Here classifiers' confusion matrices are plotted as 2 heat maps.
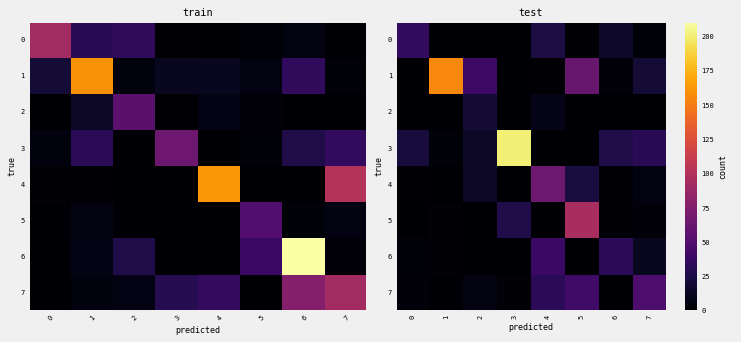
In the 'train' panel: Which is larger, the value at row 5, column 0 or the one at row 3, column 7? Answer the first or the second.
the second
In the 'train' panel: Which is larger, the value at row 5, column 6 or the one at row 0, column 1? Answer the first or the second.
the second
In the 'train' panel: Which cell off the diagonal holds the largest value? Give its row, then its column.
4, 7
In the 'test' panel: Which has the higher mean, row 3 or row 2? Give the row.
3
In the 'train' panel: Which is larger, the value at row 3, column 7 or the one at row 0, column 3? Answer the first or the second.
the first
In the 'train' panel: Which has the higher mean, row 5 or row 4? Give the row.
4
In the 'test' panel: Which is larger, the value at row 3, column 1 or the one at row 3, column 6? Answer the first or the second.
the second
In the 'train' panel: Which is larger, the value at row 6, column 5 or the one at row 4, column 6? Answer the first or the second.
the first
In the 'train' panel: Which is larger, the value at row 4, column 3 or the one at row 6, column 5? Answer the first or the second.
the second
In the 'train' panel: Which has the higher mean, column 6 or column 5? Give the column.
6
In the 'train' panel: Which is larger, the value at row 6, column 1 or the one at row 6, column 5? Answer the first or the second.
the second
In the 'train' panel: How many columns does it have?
8
